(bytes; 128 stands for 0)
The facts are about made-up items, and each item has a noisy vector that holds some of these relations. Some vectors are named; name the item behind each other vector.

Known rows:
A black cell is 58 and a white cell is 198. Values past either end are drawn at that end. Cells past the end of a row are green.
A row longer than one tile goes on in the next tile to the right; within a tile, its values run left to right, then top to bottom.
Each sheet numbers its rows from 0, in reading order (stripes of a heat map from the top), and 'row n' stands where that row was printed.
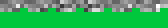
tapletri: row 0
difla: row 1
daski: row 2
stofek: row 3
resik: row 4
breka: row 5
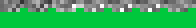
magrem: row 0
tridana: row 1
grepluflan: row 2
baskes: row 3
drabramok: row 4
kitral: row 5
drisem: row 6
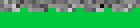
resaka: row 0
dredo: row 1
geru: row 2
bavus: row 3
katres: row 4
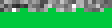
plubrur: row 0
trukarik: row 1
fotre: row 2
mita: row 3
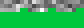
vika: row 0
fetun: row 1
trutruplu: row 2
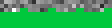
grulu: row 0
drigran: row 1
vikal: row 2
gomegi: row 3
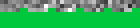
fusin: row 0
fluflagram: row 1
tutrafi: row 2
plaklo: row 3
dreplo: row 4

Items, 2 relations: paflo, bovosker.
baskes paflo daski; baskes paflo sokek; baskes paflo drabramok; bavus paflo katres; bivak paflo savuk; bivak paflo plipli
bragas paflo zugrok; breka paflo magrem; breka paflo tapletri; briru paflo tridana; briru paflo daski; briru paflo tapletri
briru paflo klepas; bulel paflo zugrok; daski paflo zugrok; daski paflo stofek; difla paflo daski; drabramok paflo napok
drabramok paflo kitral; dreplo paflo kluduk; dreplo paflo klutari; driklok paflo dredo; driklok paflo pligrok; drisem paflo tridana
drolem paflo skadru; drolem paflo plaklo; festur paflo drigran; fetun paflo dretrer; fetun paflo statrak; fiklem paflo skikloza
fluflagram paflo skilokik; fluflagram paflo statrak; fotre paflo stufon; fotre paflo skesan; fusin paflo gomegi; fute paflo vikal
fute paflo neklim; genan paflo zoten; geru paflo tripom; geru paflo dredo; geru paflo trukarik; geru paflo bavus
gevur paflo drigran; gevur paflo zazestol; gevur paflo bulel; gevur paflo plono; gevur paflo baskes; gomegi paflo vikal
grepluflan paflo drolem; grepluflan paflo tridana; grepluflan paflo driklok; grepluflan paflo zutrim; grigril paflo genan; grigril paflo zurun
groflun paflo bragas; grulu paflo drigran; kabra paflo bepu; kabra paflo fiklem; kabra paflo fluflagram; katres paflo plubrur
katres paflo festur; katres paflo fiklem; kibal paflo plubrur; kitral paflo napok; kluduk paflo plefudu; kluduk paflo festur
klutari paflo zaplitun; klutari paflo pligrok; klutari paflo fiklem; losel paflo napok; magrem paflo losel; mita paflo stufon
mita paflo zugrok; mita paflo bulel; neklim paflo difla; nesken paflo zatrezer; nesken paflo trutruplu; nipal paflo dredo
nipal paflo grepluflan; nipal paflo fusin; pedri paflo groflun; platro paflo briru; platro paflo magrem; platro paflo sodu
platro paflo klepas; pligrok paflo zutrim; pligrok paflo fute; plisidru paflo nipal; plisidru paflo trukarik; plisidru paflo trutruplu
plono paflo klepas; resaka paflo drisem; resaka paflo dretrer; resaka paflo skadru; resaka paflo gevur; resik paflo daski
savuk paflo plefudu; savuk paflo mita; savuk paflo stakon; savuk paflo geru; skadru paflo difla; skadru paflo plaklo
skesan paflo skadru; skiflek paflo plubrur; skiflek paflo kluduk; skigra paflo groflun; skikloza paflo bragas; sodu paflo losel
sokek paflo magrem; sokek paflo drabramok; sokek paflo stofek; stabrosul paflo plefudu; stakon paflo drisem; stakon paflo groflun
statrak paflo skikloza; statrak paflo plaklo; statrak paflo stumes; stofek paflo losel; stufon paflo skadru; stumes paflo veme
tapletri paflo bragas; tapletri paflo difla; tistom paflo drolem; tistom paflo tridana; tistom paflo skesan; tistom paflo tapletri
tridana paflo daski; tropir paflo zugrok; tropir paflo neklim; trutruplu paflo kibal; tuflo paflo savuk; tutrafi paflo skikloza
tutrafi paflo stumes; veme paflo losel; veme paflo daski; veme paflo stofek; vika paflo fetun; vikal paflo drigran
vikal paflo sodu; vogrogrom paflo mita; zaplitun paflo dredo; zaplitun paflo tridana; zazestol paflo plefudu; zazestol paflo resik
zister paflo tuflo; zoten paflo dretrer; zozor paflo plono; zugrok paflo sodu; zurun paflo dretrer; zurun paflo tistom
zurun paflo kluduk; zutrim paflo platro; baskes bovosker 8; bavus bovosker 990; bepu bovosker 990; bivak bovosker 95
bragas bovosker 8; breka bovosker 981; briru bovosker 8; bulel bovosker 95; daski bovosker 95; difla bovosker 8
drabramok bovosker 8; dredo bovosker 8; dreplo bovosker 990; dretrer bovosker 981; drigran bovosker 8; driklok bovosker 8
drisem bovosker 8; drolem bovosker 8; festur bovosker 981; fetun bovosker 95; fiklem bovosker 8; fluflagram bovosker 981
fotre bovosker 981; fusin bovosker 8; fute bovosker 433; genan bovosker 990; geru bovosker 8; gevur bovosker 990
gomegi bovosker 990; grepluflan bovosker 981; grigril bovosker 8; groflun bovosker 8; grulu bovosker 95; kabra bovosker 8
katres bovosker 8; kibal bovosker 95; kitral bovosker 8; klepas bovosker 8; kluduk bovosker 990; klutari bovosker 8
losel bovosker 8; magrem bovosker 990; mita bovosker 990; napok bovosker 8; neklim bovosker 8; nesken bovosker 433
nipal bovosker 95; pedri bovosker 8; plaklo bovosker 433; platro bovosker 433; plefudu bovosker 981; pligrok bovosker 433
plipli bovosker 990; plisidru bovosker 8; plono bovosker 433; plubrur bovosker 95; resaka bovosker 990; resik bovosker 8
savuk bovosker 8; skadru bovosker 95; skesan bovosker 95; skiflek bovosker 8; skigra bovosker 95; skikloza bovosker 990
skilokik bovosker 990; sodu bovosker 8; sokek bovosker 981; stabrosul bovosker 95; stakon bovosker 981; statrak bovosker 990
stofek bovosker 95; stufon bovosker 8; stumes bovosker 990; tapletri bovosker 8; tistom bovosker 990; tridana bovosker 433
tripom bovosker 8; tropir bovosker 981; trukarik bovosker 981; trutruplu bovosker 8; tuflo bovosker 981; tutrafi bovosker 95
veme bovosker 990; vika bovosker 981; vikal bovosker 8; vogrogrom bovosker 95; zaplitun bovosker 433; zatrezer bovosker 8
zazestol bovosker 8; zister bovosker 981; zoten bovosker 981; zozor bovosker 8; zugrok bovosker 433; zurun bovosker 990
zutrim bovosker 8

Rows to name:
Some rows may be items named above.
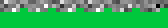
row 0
vogrogrom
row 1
baskes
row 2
skigra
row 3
skigra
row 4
sodu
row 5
kluduk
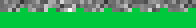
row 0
magrem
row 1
festur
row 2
tutrafi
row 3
stumes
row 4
gevur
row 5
sodu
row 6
skikloza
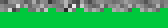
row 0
sodu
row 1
veme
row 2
fute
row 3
fiklem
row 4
drolem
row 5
fiklem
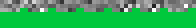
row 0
dretrer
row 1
stabrosul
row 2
drigran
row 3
drigran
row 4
pligrok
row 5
nesken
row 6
pedri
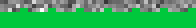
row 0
sodu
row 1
tutrafi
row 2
trukarik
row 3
veme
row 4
driklok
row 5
tistom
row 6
stufon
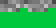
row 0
zutrim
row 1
savuk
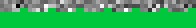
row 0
genan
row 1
sokek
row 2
stabrosul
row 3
briru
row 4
kibal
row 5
fute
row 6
plipli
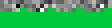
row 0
zurun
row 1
zaplitun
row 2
zazestol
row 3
zugrok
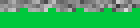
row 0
grigril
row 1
zoten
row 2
tripom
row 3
drolem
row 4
bulel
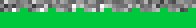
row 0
nipal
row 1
tutrafi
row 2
tropir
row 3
sokek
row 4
klutari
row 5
statrak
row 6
klepas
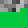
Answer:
plefudu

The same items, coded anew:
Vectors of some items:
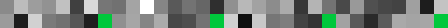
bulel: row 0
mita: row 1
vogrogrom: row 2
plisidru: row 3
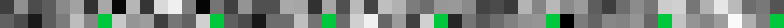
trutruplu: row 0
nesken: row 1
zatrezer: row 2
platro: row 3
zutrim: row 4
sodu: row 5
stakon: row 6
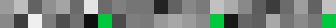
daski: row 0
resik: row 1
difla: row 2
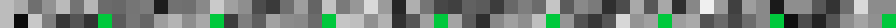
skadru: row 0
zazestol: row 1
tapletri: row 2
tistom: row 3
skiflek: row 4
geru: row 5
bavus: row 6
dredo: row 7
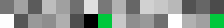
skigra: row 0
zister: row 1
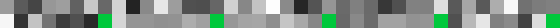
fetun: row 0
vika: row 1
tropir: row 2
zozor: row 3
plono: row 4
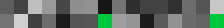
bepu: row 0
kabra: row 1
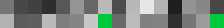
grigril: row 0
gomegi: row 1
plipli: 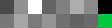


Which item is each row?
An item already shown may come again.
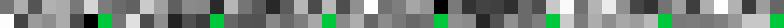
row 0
skigra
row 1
skikloza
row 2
drolem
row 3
plipli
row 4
kabra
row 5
fotre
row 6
festur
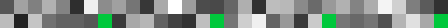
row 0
grulu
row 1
plaklo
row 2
platro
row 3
trukarik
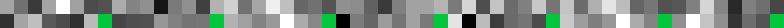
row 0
plaklo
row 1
stufon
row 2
stakon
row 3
klepas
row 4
nipal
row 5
stakon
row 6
veme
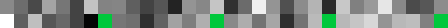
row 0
tutrafi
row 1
klutari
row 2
kluduk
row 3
breka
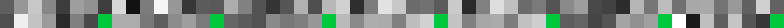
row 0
magrem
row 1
fluflagram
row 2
drolem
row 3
zoten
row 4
zoten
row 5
driklok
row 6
bivak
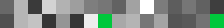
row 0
pligrok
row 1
mita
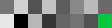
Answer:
nipal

